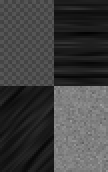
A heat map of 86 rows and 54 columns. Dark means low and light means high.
The table splits into 2 rows of 2 panels. Panel 1,1: low, checkered, faint in contrast. Panel 1,2: very low, streaked across, faint in contrast. Panel 2,1: very low, slanting up to the right, faint in contrast. Panel 2,2: middling, fine-grained, faint in contrast.
